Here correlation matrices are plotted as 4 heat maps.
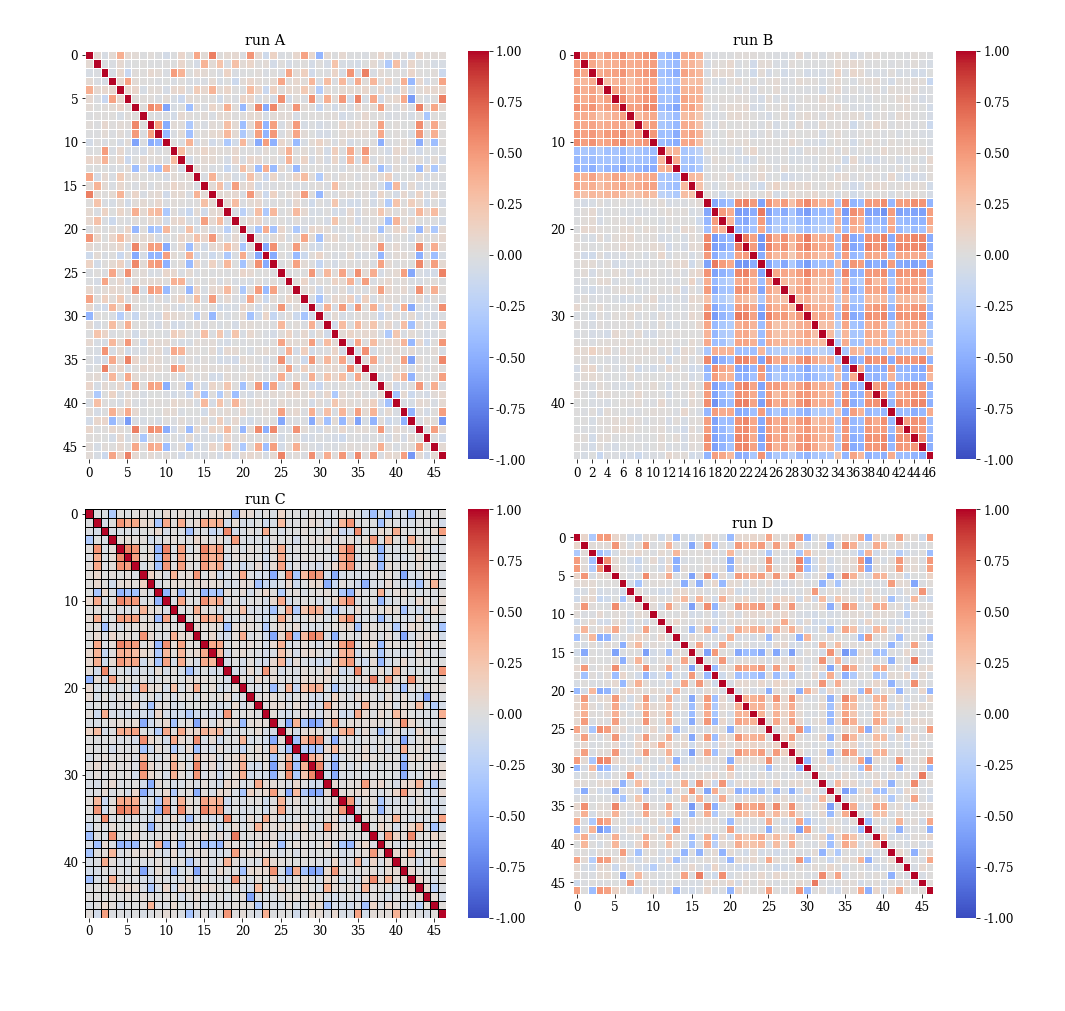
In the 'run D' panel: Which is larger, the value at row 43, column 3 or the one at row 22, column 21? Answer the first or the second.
the second
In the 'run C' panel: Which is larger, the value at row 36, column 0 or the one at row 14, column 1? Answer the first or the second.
the second
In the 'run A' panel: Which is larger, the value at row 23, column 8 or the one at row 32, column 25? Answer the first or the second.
the second
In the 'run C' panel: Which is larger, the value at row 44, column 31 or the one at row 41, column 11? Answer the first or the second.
the first
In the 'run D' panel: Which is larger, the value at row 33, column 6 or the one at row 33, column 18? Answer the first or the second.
the second
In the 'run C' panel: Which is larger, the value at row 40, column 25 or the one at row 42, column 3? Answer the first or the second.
the second
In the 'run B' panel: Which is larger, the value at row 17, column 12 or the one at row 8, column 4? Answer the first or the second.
the second
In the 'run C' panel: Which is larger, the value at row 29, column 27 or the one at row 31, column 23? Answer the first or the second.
the second
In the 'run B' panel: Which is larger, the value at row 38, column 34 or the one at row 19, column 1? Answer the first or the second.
the second
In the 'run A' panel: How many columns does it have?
47
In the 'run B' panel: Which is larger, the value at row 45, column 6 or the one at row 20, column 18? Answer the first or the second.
the second
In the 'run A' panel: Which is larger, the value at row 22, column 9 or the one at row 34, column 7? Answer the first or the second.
the first
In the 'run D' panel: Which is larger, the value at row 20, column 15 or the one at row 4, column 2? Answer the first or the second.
the first
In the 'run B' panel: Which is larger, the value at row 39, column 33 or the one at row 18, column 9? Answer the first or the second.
the first
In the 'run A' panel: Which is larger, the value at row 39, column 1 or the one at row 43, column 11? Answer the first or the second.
the second
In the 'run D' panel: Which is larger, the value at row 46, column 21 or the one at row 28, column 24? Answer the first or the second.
the second
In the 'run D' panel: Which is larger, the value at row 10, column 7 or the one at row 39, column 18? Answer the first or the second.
the first
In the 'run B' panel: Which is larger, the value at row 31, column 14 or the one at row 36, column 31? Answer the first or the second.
the first
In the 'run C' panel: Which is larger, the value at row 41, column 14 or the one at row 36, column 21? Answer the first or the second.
the second
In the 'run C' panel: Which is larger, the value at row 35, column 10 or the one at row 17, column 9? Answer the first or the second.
the first
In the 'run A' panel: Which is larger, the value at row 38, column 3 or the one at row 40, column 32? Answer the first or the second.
the second
